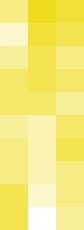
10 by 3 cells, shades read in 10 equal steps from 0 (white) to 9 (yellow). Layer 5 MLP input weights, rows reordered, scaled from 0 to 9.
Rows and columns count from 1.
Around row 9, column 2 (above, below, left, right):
3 0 7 5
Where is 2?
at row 2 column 1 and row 9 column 2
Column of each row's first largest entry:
2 2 2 2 1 3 3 1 1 1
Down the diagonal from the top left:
5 8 5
